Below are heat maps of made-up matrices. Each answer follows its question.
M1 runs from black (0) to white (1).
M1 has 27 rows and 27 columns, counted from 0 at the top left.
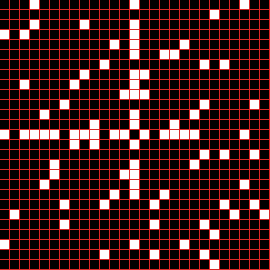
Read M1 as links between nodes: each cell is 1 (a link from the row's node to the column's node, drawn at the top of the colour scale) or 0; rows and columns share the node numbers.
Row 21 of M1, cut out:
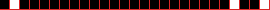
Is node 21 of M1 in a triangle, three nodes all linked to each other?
no
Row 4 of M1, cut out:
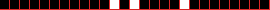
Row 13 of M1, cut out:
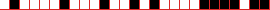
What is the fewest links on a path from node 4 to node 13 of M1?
1
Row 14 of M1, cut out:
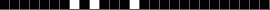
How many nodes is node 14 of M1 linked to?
3
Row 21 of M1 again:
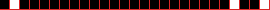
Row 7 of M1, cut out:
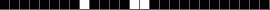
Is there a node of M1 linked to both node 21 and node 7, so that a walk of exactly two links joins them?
no
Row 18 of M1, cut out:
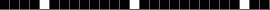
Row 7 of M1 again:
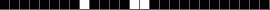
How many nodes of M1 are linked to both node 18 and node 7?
1
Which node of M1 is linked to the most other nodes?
node 13
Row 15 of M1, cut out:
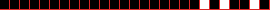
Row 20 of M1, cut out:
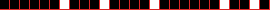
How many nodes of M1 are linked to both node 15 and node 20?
2
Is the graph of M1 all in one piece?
no
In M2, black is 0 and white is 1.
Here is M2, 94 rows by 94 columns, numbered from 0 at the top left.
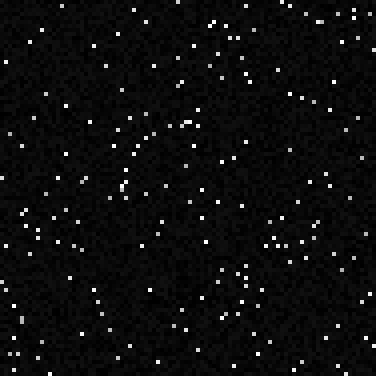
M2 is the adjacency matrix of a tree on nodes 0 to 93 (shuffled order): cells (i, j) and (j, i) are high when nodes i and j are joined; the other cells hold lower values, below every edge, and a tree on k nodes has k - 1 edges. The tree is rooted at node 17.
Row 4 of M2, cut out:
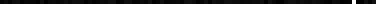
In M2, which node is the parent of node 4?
88
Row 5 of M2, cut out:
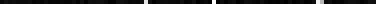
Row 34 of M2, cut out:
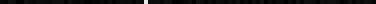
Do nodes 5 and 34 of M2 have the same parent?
yes
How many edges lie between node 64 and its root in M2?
42
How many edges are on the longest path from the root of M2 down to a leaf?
59
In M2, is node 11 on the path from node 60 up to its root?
yes
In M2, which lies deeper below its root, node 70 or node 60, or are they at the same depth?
node 60
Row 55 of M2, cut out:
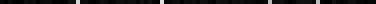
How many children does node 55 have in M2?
3
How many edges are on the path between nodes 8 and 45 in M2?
37
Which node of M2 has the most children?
61
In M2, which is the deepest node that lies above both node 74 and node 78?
50
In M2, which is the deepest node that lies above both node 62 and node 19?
55
